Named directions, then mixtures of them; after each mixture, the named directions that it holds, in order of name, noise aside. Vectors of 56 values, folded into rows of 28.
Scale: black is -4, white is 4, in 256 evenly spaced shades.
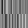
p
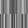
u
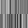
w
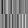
p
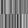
p, w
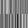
p, w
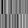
p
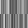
u, w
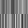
u, w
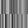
p, u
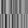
p, u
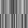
u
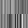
u, w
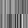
u, w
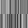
w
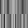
u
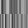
p, u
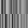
p, u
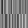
p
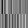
p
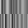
p, u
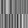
p, w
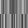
u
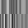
p, u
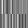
p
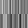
p, w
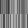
u, w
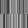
u, w
